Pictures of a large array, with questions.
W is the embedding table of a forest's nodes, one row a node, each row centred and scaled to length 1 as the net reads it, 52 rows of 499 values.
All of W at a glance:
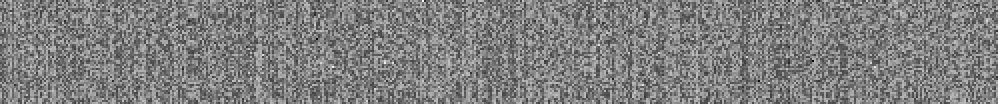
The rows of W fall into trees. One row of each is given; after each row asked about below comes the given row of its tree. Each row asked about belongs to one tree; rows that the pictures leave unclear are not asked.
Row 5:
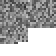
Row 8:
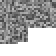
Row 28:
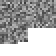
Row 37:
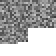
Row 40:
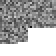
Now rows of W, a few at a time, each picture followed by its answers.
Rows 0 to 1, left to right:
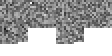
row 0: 40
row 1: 8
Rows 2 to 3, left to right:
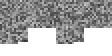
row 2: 28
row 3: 8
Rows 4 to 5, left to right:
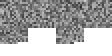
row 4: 37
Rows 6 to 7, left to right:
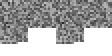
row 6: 8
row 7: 8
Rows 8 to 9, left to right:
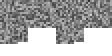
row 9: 28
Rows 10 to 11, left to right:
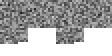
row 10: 28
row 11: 28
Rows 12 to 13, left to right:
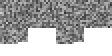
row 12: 37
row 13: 8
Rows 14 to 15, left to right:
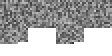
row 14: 37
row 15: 5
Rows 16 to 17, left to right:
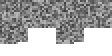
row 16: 40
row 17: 37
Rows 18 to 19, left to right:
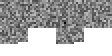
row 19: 28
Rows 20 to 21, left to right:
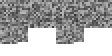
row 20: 8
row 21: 8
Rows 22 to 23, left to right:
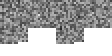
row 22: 5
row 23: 37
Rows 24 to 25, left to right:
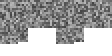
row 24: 37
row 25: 28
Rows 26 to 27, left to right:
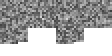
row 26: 28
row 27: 40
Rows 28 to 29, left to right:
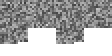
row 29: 37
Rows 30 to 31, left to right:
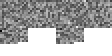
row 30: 5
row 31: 5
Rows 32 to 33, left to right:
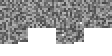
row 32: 28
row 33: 37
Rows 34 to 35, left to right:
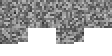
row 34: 28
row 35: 37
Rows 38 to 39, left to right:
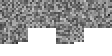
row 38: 28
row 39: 5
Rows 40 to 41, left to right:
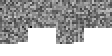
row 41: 8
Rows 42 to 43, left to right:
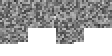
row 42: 28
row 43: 40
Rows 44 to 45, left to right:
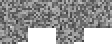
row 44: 8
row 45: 37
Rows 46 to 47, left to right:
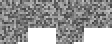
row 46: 8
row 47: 8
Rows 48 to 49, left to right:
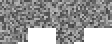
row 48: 8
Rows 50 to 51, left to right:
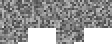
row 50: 37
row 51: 37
